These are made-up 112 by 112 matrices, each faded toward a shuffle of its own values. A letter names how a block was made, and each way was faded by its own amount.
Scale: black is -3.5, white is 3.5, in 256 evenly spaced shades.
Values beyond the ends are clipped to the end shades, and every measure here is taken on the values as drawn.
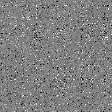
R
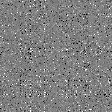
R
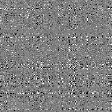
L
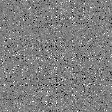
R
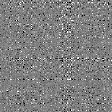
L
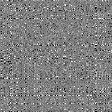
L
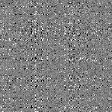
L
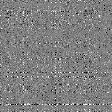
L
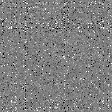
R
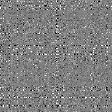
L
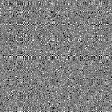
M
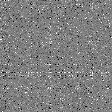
R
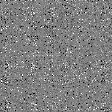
R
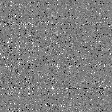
R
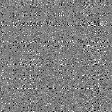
L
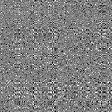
M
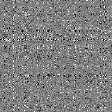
L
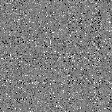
R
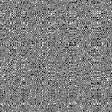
M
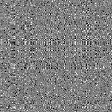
M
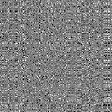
M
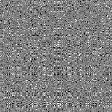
M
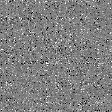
R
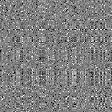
M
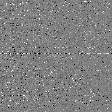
R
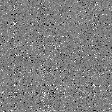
R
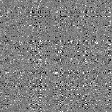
L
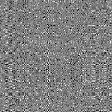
M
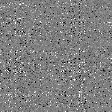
R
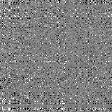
L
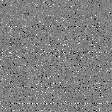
R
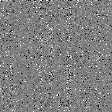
R
